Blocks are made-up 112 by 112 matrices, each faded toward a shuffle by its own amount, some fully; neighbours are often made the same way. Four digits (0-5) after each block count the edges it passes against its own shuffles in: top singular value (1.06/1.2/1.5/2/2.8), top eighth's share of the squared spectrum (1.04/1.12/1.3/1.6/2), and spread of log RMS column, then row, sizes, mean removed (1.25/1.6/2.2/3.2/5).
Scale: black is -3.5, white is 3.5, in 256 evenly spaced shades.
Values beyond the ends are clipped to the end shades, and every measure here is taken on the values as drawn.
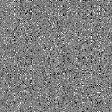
4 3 3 2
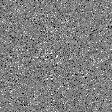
3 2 1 1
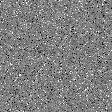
1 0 0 0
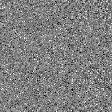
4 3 1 1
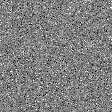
2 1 0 0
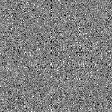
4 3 2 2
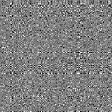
5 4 3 3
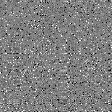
4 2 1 2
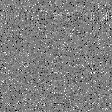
4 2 1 1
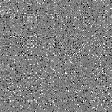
4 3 1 2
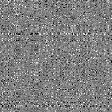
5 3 2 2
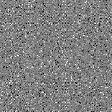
4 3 2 2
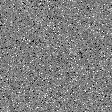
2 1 0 0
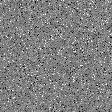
1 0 0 0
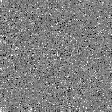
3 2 1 1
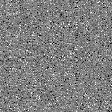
4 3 1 1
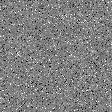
1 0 0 0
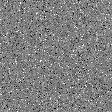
0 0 0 0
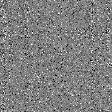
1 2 3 1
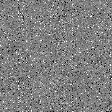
1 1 2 1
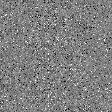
1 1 2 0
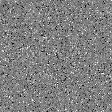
0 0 1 0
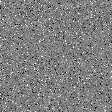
0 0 1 0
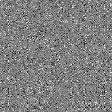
4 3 1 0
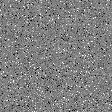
3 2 0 0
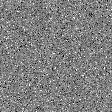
0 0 0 0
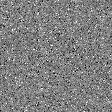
0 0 0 0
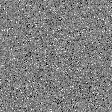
0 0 0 0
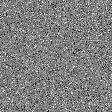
0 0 0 0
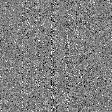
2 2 3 0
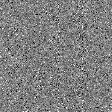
1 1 2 0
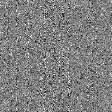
1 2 3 0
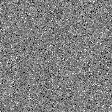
0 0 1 0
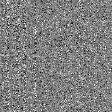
1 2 3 0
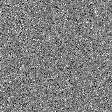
0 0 1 0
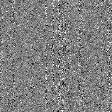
1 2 3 0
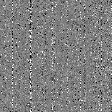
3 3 3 0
